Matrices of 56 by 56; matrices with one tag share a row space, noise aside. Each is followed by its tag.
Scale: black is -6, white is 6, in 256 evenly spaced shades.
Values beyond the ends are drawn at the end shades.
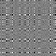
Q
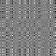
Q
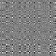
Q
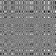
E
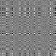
Q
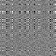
Q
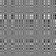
E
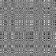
E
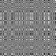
E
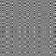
Q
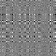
Q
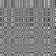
E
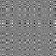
Q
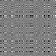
E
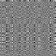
Q
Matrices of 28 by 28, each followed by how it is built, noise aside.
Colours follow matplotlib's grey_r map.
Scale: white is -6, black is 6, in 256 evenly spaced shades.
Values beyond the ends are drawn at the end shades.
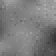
smooth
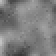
smooth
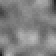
smooth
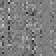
uneven columns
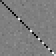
diagonal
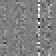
uneven columns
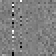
uneven columns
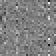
uneven columns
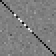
diagonal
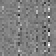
uneven columns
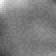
smooth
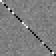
diagonal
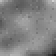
smooth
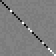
diagonal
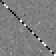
diagonal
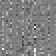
uneven columns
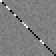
diagonal
